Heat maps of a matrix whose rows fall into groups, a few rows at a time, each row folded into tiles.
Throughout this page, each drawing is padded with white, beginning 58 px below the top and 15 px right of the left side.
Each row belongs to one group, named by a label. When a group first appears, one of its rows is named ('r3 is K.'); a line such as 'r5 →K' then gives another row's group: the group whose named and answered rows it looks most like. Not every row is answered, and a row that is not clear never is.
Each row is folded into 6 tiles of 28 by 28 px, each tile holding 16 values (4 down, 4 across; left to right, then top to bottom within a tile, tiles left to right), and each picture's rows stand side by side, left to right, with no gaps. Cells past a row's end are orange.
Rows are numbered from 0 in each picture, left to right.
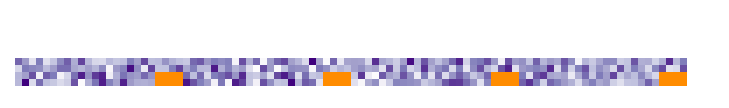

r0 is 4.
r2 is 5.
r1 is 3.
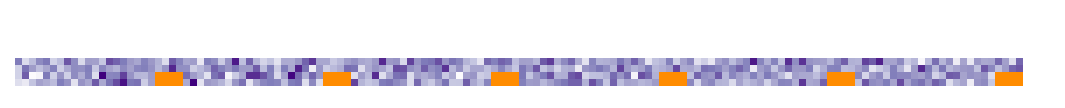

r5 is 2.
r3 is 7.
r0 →5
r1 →4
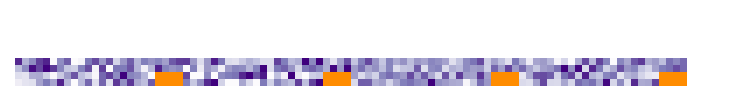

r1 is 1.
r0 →5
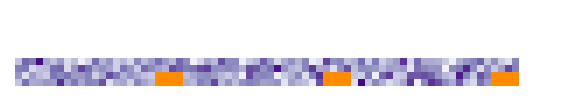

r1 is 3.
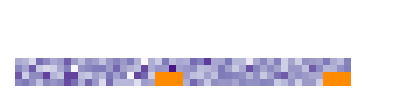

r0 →7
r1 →2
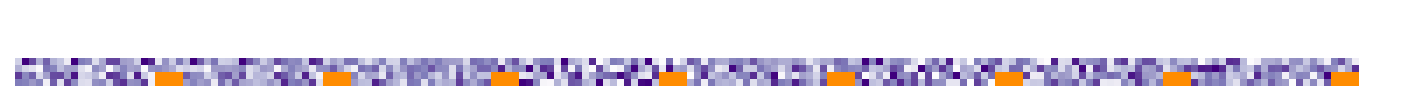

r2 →1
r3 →3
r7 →3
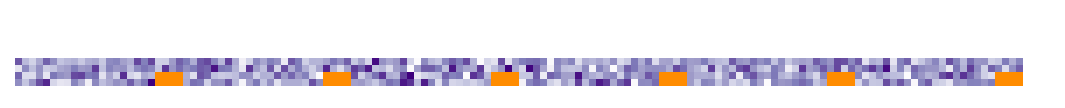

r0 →1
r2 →7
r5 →5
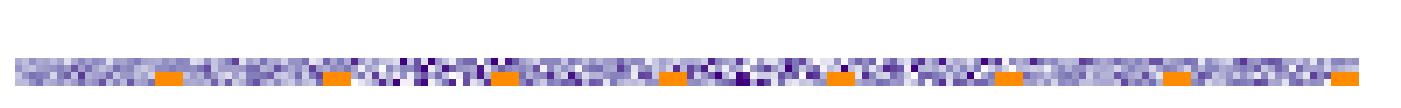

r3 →7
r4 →7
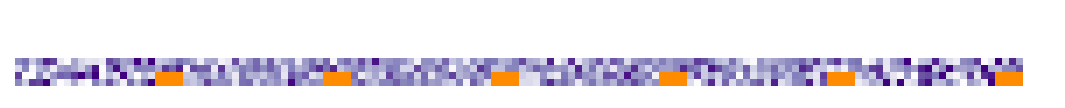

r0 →1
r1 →1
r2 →2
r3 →5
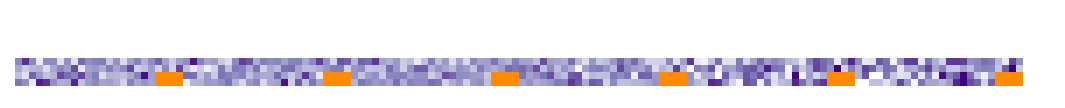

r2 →2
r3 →7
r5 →5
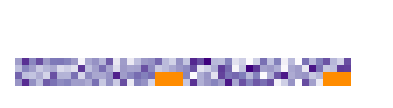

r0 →2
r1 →2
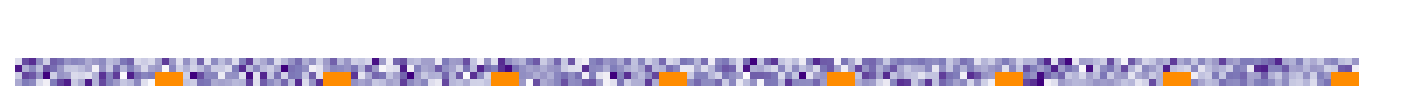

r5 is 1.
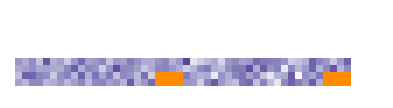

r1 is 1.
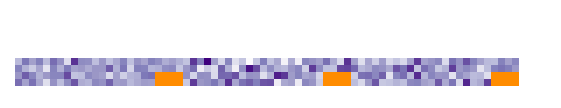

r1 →2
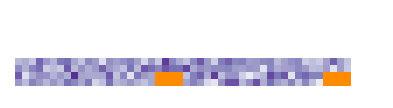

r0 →7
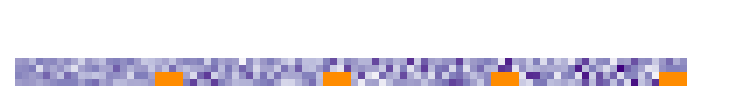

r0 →7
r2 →5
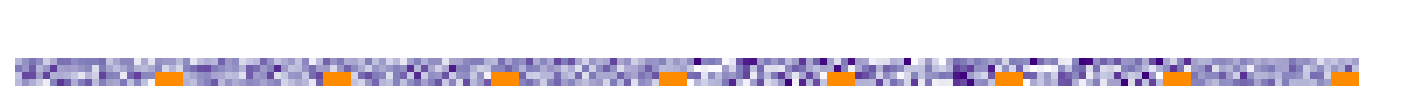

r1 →3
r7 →7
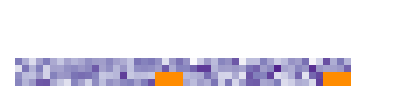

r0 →1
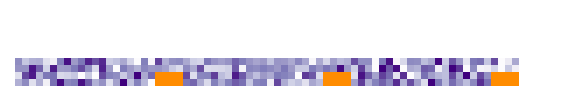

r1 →7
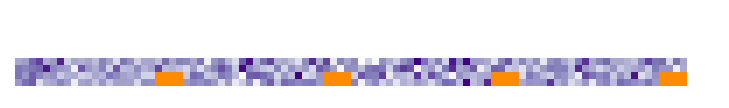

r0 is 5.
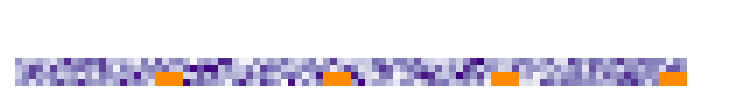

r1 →3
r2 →4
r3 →5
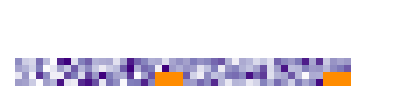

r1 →1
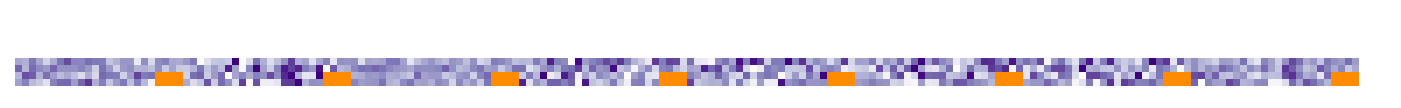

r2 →3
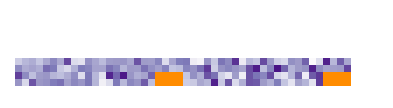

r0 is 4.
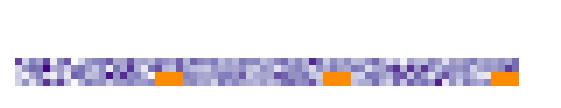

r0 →5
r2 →2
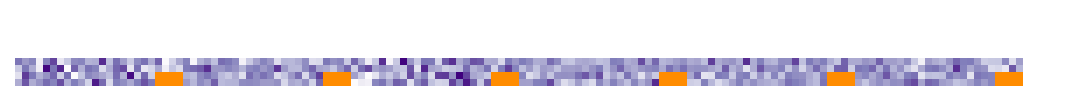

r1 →3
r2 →5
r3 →1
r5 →7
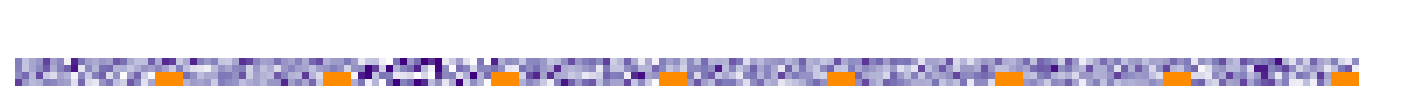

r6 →5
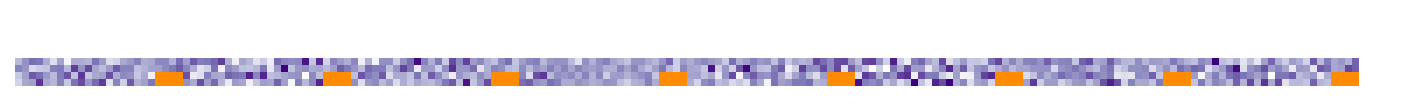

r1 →1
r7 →2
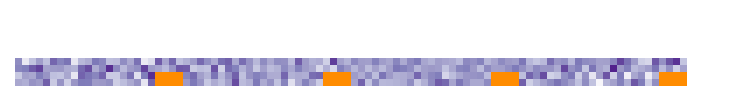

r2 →4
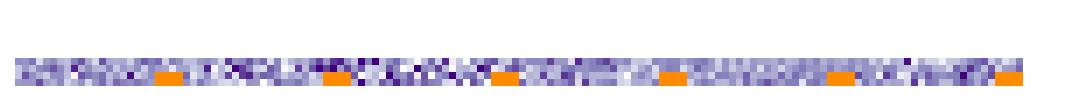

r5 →4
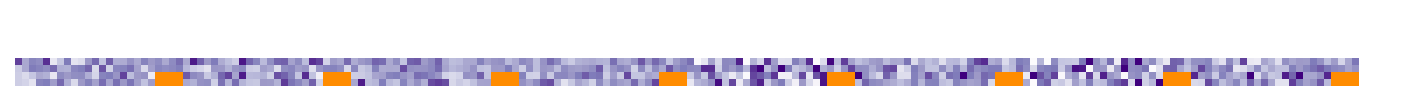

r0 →5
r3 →1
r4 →3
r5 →4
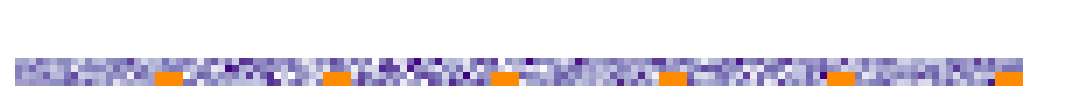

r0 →7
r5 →1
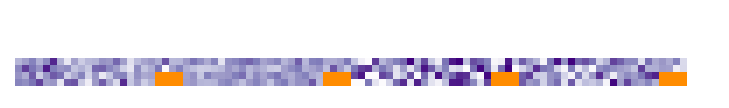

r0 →3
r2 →5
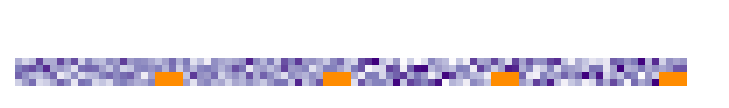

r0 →5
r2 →2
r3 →1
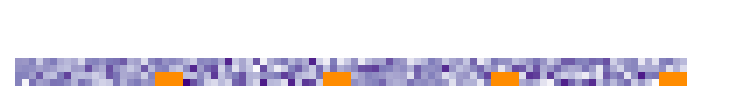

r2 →3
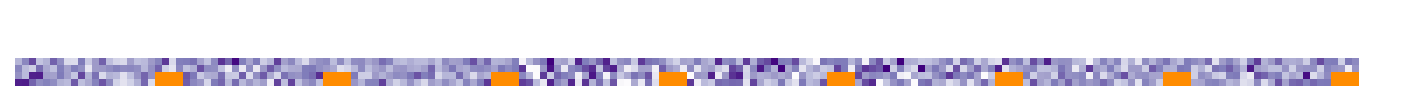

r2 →1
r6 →2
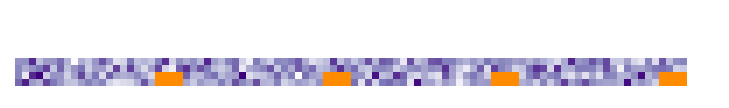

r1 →7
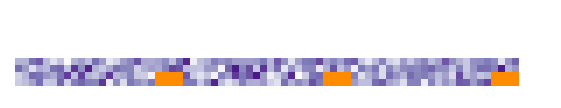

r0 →2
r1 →1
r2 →1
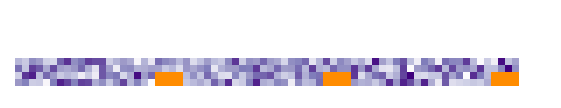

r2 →7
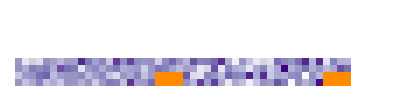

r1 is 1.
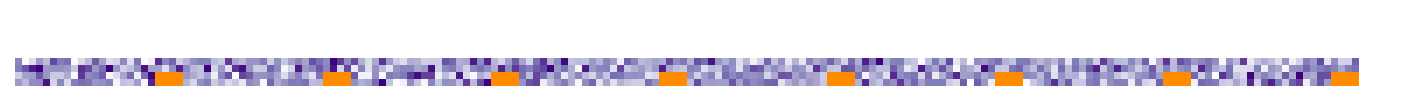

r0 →3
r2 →1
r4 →2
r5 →2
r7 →4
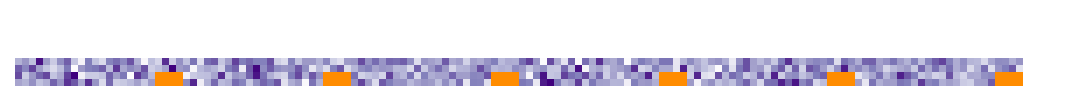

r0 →7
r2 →2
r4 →5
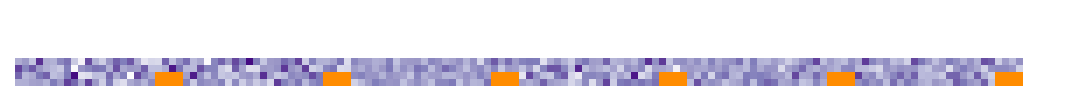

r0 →7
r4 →4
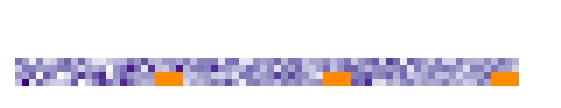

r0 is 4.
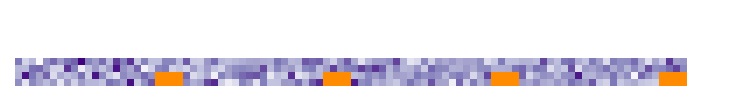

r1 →1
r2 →3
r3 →7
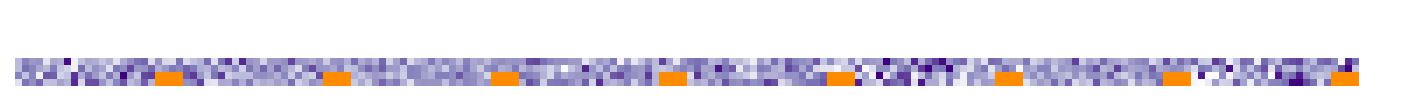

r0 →4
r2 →5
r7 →5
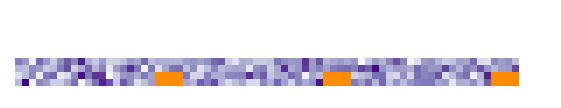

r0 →4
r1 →1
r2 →3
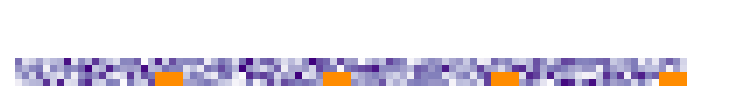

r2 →3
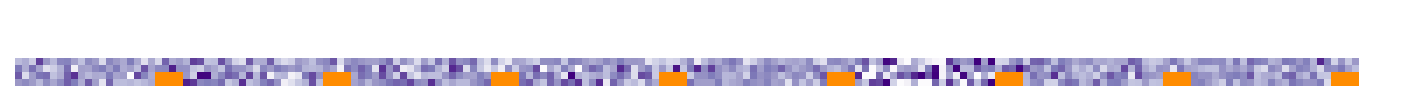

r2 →7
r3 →7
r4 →3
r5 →1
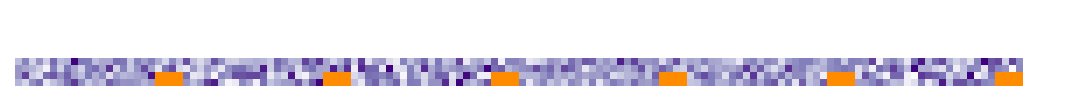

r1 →1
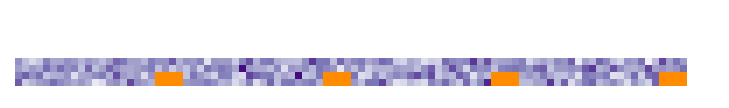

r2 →1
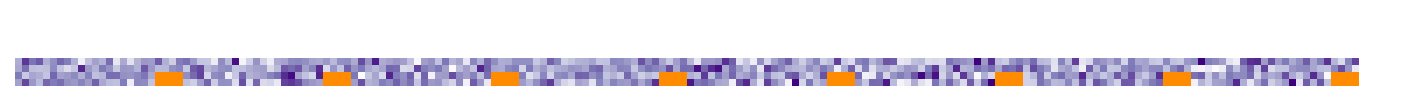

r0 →2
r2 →2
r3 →1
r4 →3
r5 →1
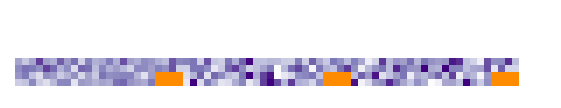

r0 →5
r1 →4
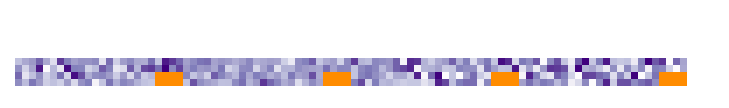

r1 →4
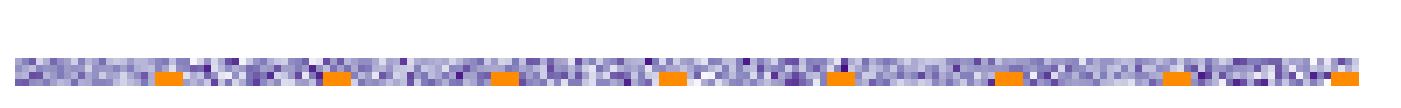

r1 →3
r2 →4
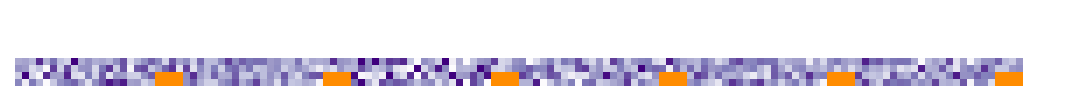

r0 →5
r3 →5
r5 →2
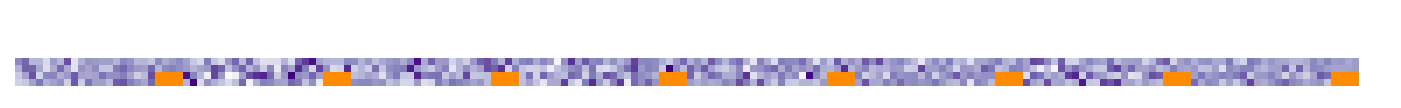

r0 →4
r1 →4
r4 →7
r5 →2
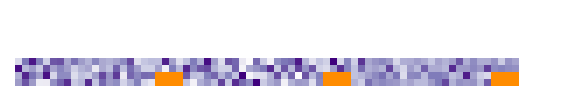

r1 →7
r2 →1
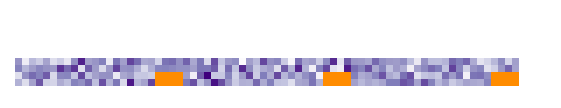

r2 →7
